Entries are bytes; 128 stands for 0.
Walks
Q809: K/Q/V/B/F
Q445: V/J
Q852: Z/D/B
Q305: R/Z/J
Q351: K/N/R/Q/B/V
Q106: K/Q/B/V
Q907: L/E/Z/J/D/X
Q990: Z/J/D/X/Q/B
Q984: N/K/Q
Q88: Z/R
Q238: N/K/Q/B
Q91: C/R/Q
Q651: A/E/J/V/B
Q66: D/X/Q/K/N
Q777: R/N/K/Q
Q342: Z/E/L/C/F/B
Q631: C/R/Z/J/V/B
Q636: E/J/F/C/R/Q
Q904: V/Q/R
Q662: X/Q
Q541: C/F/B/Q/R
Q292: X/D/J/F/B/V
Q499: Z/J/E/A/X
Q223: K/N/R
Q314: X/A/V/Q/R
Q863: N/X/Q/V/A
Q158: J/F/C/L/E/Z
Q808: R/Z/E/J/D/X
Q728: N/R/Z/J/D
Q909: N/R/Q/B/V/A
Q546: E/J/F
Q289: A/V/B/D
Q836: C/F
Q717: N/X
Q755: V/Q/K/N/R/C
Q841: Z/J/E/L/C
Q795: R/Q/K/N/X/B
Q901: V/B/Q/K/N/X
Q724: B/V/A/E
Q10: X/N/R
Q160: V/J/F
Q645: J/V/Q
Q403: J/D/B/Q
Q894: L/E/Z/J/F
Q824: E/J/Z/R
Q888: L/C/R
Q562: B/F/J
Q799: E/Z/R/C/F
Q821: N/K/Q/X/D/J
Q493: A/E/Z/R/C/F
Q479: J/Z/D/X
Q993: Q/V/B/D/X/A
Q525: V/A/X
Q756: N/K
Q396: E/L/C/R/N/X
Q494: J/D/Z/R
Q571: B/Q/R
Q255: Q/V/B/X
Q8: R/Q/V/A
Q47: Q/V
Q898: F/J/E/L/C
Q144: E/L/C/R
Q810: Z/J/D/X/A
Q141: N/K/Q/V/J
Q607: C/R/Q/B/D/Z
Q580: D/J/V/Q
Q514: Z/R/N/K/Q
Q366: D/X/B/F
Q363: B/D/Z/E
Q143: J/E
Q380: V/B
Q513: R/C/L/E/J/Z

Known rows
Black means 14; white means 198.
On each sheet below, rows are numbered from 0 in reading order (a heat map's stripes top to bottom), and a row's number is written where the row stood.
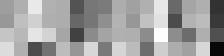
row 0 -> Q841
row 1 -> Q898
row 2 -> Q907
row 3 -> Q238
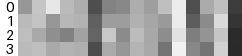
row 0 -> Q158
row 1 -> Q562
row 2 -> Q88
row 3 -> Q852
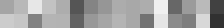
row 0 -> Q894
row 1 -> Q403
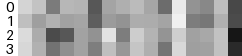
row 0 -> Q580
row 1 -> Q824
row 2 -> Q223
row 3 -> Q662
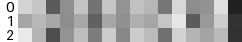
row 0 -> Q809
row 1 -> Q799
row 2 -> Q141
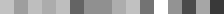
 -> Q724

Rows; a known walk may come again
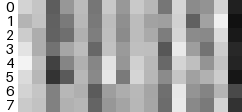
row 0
Q809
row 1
Q541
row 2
Q571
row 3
Q255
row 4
Q66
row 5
Q755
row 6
Q580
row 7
Q403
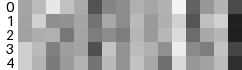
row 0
Q894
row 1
Q836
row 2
Q144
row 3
Q728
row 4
Q47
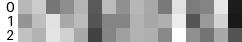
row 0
Q607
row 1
Q342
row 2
Q907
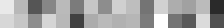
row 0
Q141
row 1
Q292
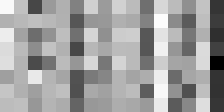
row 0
Q821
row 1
Q363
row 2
Q863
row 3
Q990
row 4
Q238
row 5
Q841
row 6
Q289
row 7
Q562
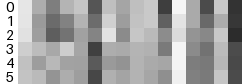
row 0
Q993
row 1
Q314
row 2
Q10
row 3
Q479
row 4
Q824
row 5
Q494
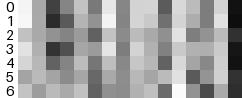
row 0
Q901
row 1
Q795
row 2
Q88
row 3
Q777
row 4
Q106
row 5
Q799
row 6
Q724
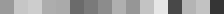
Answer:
Q898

